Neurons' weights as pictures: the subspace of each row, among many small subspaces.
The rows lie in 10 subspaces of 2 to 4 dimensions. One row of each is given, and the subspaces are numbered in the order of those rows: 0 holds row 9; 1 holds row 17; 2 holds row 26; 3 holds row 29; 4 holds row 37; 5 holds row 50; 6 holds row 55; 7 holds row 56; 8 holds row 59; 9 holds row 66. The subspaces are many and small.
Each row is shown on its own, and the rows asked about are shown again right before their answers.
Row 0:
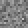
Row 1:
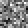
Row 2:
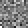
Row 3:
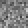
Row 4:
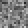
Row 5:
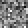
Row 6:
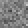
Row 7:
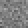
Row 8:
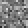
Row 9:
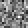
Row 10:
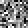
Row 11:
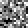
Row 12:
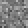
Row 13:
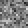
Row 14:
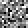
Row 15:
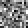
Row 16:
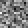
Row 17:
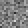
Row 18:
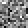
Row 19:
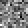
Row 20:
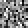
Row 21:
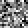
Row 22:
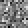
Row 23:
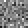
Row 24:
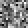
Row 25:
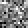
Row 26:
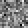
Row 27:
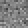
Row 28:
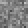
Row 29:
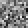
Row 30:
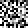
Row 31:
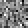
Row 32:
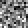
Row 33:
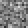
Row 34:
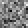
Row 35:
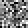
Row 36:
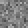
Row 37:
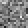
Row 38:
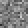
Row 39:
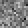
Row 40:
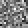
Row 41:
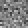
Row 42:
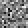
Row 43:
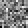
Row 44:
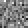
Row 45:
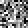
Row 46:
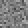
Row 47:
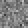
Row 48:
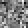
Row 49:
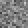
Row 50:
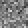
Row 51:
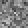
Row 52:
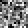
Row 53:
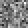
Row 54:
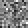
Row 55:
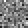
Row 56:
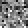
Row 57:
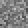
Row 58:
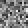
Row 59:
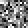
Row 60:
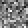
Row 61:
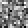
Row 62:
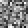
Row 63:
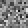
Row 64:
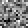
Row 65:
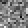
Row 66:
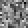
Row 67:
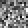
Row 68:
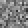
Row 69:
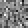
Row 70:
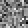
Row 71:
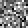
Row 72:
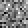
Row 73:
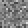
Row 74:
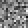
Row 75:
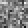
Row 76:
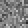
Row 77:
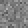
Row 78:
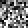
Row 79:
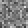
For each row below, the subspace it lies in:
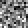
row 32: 1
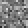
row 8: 7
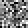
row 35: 9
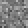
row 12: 7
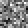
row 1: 5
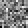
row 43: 1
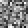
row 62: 7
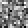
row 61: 7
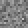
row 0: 2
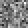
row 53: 9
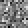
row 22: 0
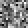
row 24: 9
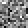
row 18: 4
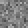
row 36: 8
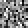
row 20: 2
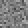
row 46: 3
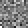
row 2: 1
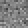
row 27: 0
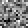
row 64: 1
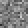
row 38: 4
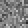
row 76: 6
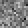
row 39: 1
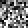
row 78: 3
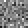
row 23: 6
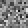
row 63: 6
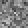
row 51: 1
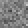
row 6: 5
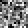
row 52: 7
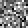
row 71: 1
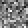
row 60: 5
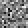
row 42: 4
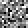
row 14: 4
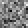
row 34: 5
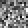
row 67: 3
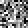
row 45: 8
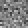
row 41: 0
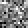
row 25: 8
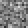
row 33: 5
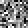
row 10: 8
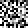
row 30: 6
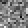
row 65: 4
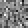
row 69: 2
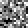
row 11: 5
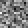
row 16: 1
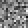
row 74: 1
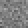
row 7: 0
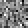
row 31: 2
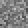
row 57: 3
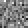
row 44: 6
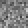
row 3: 3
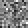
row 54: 9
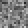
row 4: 7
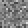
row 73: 9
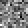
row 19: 4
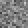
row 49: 1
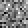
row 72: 8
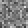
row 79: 9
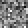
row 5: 5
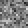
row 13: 5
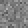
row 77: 8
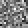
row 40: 3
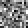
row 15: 0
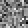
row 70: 6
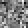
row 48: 0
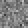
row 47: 2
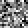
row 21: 2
